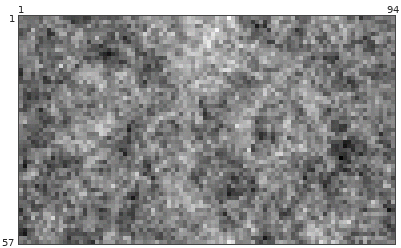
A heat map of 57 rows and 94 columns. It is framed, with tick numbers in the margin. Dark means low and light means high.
Histogram: bell-shaped. Ninth with the highest average: top middle. Stripes: none. Odd rows or columns: none. Grain: blotchy. Mirror symmetry: none. Slope: none.
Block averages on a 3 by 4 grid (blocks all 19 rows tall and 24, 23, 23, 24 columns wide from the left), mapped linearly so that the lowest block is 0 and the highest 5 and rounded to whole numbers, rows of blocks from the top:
0451
1231
0211
